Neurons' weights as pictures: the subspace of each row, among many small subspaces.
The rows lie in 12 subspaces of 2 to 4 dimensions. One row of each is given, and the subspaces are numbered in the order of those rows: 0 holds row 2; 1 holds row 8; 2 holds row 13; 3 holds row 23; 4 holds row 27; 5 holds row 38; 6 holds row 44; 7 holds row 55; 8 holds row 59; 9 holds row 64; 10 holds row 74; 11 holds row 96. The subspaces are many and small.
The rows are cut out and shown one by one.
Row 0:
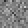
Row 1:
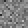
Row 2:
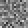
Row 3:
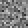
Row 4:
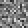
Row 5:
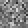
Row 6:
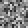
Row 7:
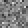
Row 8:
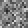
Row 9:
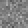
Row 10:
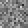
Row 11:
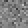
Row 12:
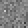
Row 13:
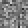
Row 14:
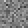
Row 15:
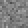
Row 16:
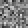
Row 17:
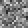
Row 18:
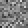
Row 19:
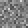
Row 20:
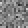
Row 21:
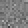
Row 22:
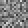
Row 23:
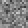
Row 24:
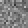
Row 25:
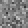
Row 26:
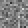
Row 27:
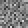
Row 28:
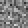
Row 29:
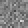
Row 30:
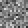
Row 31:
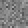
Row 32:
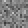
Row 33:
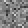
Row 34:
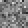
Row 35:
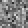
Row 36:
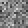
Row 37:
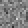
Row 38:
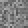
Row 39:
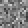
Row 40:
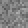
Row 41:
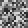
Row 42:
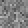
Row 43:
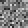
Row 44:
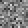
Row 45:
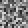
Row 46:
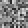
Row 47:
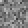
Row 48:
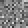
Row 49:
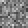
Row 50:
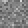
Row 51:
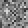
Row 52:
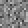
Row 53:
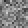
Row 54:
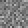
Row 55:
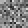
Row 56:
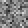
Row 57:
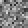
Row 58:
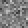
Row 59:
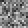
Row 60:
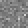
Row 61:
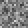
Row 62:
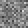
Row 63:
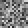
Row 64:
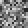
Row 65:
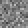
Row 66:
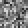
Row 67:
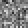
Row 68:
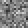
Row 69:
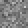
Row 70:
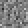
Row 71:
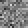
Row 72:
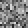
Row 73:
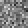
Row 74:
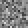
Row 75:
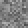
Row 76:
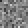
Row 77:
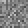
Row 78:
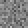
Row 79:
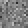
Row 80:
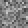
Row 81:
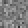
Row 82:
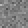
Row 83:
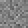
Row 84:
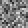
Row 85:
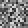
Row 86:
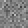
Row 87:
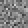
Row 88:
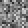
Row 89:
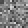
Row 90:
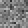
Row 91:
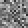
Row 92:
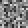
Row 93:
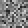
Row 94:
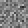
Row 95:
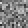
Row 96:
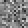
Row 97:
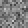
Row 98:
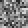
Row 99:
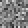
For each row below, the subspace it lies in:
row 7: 0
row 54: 4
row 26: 2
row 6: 6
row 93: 4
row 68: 3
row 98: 5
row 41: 1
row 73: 10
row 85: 8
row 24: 10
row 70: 5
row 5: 8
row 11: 8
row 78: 11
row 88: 11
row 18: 0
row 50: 8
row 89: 7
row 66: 6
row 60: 2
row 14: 4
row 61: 8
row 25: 11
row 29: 4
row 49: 8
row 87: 10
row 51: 1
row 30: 7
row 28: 10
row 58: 3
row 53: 9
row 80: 9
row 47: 5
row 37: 5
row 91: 11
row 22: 0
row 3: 10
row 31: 10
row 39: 5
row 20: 7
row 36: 1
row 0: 8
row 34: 0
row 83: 7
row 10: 1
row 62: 10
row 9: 11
